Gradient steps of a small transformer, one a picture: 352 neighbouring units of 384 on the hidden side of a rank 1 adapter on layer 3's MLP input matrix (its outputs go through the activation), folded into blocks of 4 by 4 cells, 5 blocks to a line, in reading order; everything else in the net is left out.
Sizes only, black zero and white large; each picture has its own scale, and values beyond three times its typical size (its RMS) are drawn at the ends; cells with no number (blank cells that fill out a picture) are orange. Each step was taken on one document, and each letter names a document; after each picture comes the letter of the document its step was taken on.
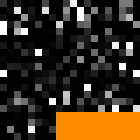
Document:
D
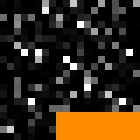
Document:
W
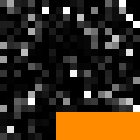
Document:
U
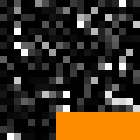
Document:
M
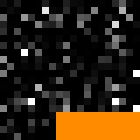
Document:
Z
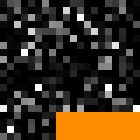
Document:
U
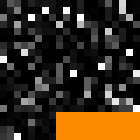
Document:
U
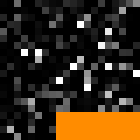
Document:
W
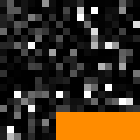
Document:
U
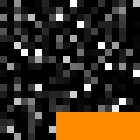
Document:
W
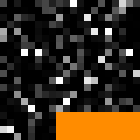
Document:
W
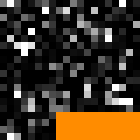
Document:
M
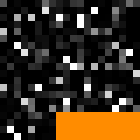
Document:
W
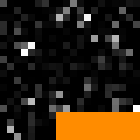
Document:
Z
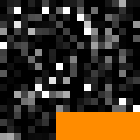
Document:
U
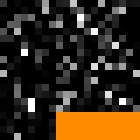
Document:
W
